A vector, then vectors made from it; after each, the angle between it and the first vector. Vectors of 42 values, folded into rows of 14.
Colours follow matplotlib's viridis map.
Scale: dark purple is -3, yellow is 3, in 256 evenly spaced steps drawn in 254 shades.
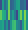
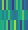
partly aligned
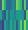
orthogonal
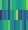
nearly opposite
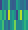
nearly parallel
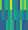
partly opposed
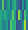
partly aligned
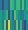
partly opposed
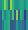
partly opposed
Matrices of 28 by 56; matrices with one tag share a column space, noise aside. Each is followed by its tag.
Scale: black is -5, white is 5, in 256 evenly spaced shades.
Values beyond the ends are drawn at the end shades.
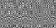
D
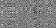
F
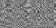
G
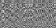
G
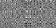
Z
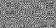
D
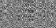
G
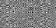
F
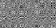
D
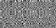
Z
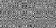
D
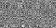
D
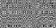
D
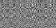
G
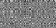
Z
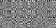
Z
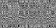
D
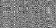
F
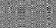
F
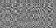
G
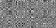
Z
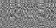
G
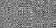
F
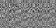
G
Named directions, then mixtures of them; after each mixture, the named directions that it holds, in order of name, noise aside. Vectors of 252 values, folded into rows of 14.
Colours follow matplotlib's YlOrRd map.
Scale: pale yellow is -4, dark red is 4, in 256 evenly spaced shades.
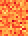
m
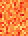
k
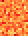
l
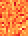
k, l, m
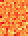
k, l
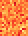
k, m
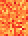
l, m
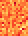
k, l, m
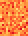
k, l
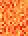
k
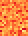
k, l, m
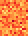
m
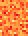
l, m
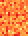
k, l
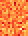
k, l, m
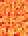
k, l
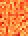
k, l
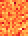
k, l, m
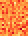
k, l, m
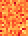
k, m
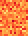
m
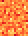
l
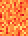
k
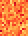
k, m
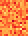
m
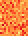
k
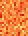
k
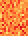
k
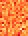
k, l, m
